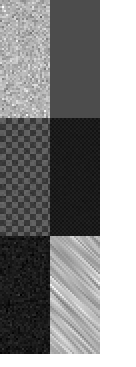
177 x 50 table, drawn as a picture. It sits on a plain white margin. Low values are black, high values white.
The table splits into 3 rows of 2 panels. Panel 1,1: high, fine-grained. Panel 1,2: low, flat. Panel 2,1: low, checkered. Panel 2,2: very low, checkered, faint in contrast. Panel 3,1: very low, fine-grained, faint in contrast. Panel 3,2: high, slanting down to the right.
